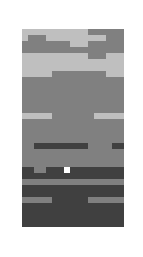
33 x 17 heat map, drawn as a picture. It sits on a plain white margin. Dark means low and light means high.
Average level on the scale: 50%. Grain: streaks across. Slope: up to the top. Lone odd cells: 1, higher than its neighbours.
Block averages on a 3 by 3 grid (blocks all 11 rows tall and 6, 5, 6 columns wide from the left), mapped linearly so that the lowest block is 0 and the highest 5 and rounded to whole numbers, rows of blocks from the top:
554 | 333 | 000
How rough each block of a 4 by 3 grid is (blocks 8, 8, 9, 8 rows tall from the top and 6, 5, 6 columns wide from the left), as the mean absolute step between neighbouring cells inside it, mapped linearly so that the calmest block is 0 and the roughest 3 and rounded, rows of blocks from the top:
2 2 2 / 1 0 1 / 2 3 1 / 2 1 2
